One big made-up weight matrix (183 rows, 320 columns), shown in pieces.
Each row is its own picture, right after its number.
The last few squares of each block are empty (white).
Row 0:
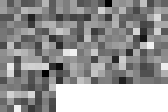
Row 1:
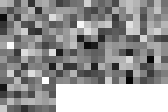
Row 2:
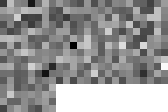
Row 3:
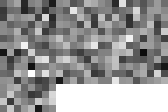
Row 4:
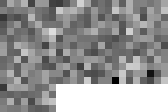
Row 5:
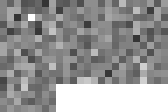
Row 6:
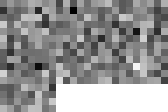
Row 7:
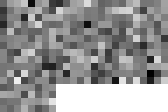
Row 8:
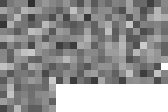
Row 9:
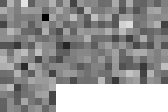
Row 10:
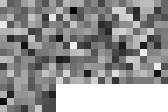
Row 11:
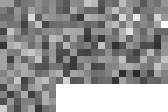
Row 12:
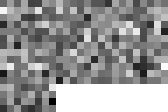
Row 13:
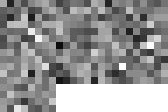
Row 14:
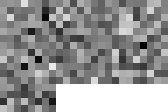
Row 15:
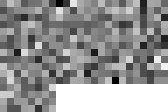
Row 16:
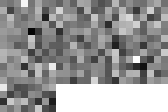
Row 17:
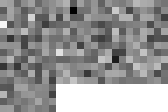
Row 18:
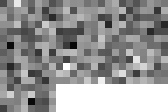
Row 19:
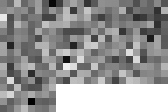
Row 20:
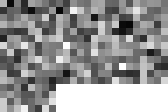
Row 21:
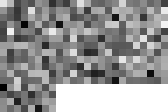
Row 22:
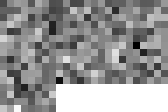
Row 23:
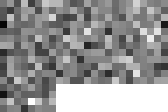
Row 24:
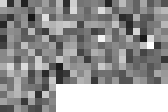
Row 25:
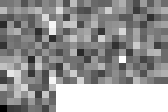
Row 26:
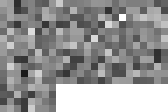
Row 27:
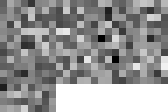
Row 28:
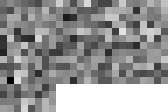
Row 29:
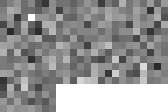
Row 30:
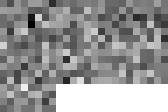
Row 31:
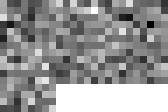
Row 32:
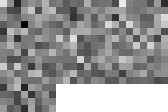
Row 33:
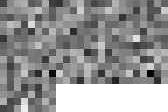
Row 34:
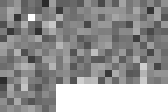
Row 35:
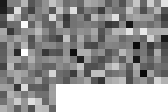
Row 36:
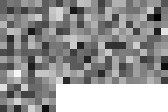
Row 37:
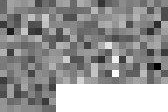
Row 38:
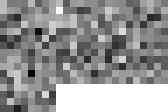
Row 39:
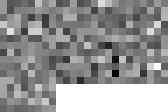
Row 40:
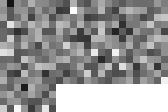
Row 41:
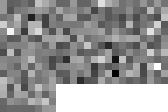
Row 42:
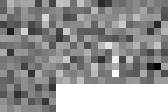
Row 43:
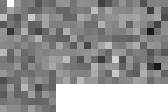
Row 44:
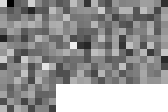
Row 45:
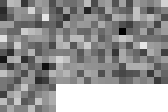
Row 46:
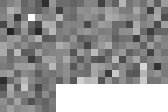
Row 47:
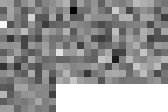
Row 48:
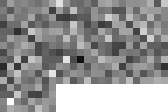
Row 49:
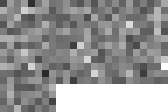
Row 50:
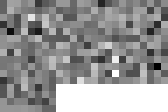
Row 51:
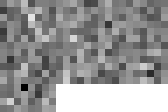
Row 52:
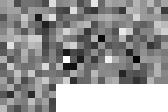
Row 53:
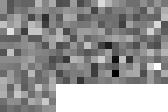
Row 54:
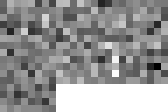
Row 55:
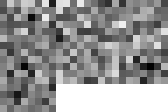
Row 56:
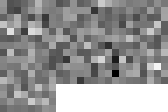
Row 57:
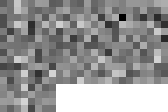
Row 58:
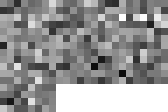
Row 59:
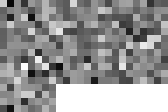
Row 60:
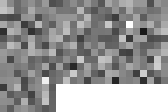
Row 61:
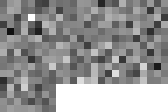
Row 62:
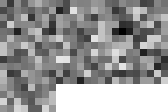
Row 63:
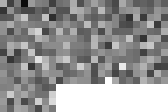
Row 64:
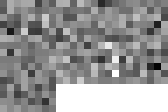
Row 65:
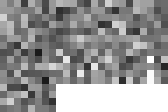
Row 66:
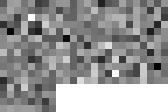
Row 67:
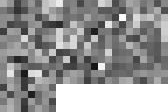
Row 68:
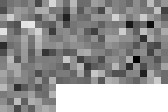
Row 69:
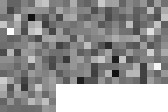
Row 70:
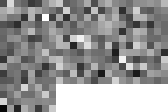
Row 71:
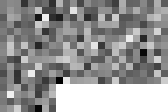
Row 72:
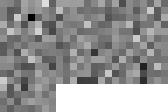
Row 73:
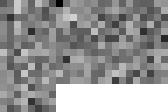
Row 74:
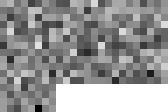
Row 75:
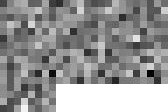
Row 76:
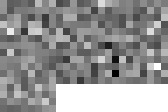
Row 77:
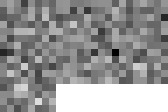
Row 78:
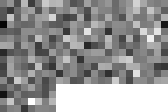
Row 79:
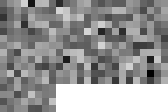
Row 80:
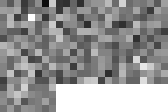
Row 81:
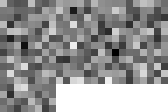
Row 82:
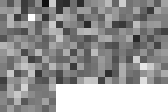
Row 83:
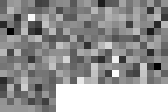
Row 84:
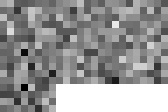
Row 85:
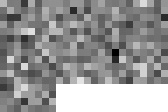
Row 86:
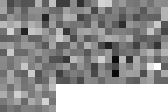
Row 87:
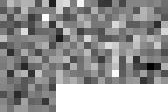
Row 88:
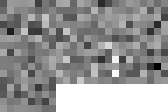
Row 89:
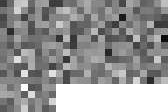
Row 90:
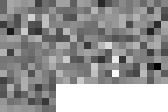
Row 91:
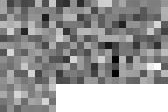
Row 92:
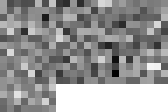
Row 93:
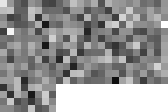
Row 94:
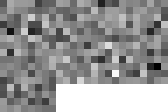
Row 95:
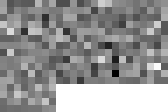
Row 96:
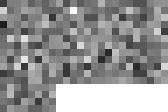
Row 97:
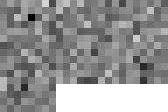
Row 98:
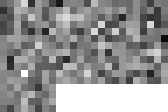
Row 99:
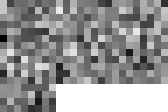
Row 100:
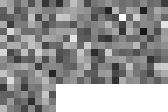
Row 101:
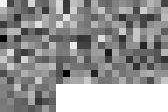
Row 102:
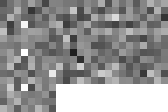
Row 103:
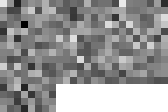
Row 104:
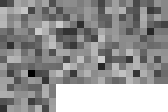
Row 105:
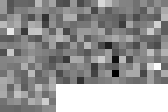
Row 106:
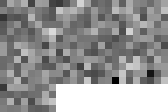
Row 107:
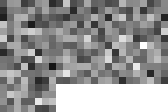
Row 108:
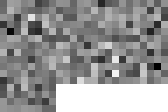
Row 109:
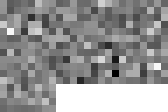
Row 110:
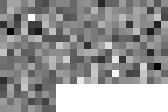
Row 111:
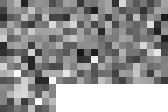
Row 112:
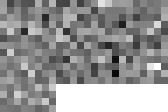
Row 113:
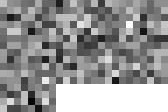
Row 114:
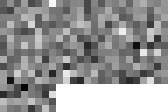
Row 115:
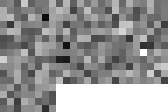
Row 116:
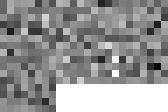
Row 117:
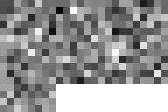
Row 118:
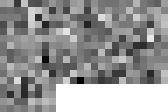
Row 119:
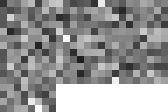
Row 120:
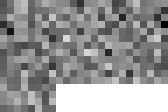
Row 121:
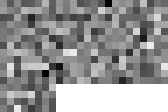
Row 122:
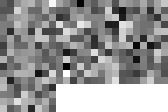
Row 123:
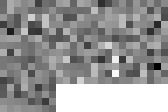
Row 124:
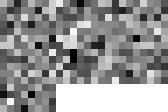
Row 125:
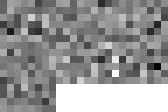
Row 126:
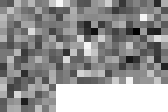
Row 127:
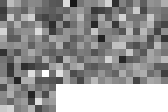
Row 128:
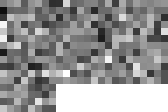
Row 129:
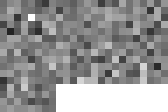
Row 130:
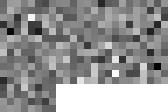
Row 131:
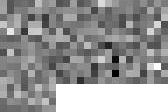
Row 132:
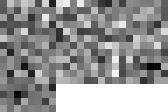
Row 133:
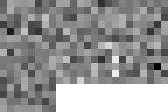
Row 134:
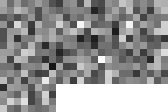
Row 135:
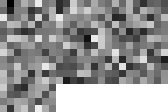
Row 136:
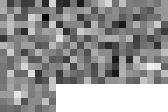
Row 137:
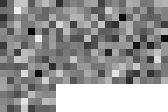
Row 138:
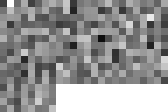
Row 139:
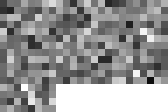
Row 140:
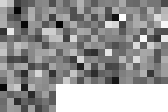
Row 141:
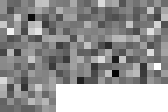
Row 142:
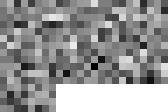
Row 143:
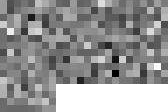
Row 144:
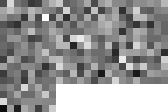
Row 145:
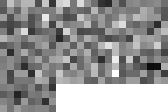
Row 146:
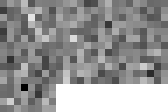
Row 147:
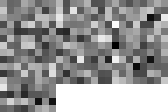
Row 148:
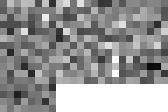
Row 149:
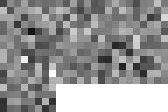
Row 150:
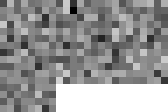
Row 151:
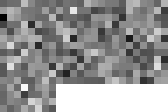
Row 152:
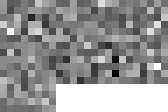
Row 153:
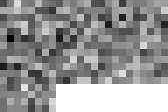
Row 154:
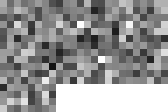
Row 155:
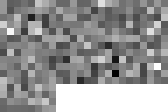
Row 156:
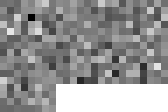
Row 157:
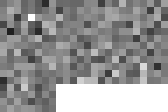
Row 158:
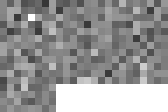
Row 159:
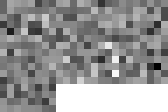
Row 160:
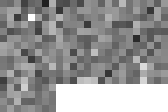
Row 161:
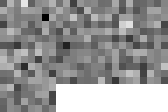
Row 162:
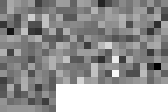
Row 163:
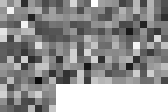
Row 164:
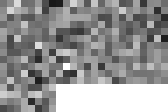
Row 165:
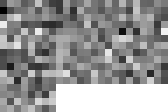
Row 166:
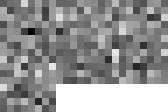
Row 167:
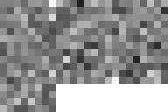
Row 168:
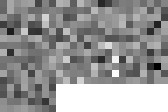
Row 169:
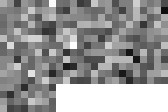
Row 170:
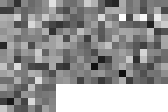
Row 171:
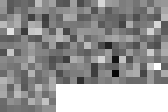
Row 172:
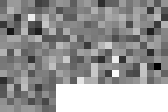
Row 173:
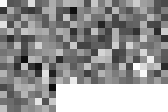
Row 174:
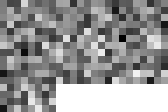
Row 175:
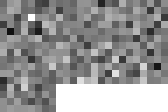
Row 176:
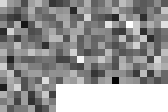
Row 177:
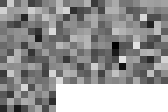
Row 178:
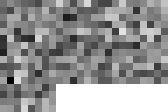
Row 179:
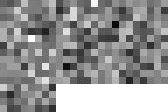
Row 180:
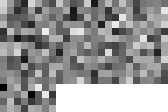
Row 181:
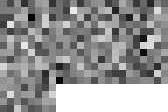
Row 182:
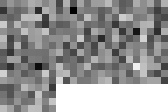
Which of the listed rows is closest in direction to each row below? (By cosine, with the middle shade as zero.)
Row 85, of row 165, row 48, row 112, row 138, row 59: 59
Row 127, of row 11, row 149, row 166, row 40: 11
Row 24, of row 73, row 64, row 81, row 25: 25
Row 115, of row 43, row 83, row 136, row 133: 136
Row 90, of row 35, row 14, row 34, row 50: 50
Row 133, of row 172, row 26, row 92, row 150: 172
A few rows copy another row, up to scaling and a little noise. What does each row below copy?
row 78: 23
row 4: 106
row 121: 0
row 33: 75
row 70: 144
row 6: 182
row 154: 134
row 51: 146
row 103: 32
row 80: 82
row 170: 58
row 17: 47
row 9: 161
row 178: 28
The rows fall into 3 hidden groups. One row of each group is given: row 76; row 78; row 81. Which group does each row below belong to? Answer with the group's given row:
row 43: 76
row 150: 81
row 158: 76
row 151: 78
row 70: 81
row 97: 76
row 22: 81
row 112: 76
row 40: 81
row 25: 81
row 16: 81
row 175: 76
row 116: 76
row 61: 76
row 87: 76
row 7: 78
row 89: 78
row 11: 78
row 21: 78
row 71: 81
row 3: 81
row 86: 76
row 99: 81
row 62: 81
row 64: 76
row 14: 81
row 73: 78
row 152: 76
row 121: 81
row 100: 78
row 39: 76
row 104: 78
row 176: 78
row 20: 81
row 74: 78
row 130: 76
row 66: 76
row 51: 78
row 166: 81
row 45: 81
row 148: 76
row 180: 78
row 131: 76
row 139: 78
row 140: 78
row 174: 78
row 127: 81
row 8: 81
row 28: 78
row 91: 76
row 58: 78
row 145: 76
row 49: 81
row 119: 78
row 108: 76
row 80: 76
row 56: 76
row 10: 81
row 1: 78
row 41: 76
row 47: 81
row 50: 76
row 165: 81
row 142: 78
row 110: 76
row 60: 78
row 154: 78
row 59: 81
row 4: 78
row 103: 78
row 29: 76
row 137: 78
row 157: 76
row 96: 81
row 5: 76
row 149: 81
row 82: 76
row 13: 81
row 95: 76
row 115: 81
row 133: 76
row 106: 78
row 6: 81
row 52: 78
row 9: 81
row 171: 76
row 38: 81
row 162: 76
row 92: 76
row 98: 78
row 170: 78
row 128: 81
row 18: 78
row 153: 78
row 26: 78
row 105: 76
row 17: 81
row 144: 81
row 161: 81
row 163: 78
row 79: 78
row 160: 76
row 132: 76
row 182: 81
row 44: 81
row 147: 81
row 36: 81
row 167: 78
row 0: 81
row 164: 78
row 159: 76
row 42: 76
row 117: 81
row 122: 78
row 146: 78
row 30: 78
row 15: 78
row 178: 78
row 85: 81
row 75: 78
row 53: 76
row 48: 78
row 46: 76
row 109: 76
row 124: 78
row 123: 76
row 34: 76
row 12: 81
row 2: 81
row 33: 78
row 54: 76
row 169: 78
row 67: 78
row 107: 81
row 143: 76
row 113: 78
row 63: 81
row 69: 76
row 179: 78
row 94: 76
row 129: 76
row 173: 81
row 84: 78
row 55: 76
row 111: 81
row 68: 78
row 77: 81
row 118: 78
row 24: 81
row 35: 78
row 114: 78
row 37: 76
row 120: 78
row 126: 78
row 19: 78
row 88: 76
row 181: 81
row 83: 76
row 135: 81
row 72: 76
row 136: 76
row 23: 78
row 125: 76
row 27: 81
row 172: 76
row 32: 78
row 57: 78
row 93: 78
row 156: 76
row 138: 81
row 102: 78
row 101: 81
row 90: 76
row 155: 76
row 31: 81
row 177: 81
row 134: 78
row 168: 76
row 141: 76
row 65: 78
